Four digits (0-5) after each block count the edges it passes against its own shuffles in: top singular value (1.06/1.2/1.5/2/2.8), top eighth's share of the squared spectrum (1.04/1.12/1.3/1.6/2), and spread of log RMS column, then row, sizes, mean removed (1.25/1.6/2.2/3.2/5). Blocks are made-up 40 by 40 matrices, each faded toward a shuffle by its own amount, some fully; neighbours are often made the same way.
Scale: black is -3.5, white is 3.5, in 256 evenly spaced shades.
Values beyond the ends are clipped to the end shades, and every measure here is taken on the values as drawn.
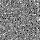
0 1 0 0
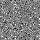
2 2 1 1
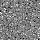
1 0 0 0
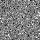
0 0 0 0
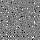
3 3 1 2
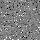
1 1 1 0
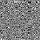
3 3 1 2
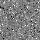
1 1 0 0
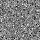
0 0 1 0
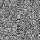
3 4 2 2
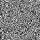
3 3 0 0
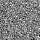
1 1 0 1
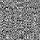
3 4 2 2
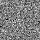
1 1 0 0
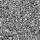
2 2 0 0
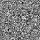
3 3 1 1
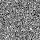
0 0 0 0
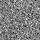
0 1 0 0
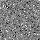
0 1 0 0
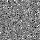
1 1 0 0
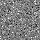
0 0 0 0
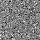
1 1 0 0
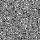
2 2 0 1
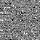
3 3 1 1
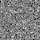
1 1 1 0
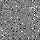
3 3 1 1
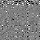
4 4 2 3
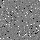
0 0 0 0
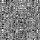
3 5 2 1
